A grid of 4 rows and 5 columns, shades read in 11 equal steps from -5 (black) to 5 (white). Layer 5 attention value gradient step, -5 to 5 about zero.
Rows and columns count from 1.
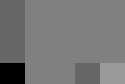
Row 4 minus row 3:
-4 0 0 -1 1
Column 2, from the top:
0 0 0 0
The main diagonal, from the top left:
-1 0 0 -1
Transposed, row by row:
-1 -1 -1 -5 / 0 0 0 0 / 0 0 0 0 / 0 0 0 -1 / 0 0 0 1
